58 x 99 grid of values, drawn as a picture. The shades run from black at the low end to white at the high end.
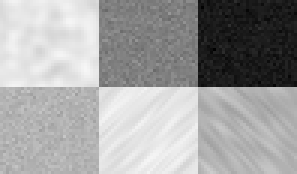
The table splits into 2 rows of 3 panels. Panel 1,1: very high, blotchy, faint in contrast. Panel 1,2: middling, fine-grained, faint in contrast. Panel 1,3: very low, fine-grained, faint in contrast. Panel 2,1: high, fine-grained, faint in contrast. Panel 2,2: very high, slanting up to the right, faint in contrast. Panel 2,3: high, slanting down to the right, faint in contrast.
